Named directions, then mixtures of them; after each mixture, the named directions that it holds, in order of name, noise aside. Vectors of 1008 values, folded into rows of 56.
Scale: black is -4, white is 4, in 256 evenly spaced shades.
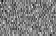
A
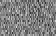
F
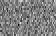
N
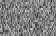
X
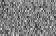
A, N, X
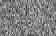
F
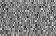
N, X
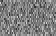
A, F, N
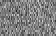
F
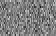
F, N, X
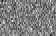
A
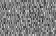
F, X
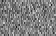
A, F, N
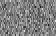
F, N, X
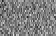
A, N, X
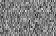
X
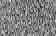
F
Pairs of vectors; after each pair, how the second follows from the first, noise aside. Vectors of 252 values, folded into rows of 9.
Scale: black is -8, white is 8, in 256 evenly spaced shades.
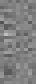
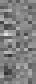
scaled up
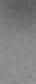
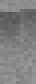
wrapped around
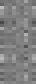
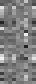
scaled up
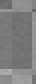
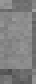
negated
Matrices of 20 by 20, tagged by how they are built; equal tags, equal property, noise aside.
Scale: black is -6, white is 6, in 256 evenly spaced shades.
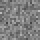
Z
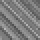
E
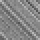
E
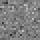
Z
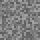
Z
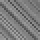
E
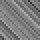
E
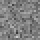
Z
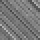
E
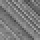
E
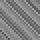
E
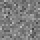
Z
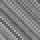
E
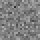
Z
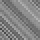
E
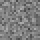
Z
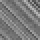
E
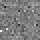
Z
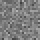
Z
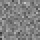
Z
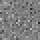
Z
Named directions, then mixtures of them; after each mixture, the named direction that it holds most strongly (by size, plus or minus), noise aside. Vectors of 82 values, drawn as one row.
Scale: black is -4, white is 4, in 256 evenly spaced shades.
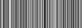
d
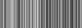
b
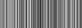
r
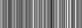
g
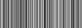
d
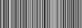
d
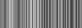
b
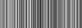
r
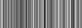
g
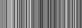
r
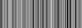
g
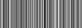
d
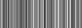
g
